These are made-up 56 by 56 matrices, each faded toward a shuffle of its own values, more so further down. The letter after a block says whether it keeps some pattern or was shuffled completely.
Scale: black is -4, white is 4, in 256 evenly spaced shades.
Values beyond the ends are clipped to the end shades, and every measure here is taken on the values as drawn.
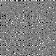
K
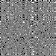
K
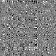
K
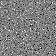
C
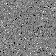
C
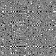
K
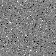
C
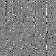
K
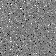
C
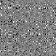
K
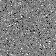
C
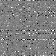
K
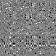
K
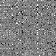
K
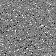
C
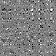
K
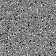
C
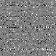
K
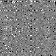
K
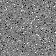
C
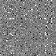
K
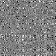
K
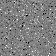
C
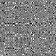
K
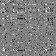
K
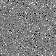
C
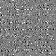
K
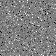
C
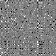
K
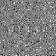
K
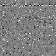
K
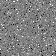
C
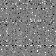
K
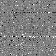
K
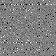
K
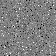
C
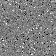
C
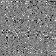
K
